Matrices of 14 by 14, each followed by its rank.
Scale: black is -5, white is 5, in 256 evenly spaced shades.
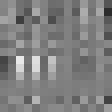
two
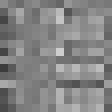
two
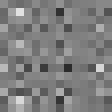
two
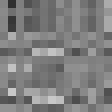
two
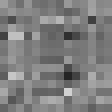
three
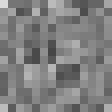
three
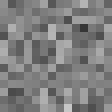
three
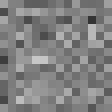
three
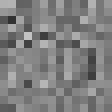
three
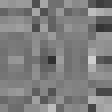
two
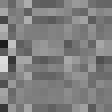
two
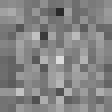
three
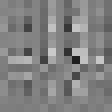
two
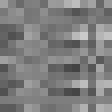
two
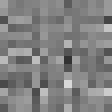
three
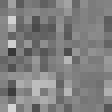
three
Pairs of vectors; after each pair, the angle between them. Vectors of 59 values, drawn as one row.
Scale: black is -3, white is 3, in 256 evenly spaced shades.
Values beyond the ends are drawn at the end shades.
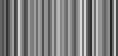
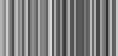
partly opposed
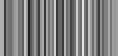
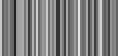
orthogonal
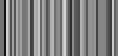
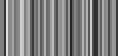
partly aligned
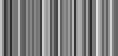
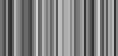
partly aligned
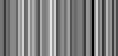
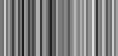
nearly opposite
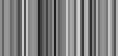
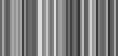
nearly opposite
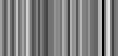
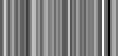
nearly opposite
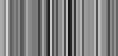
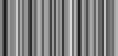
partly opposed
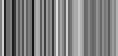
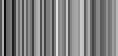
nearly parallel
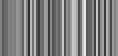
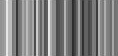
partly opposed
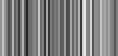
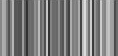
nearly parallel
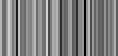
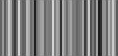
partly aligned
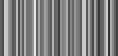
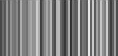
orthogonal
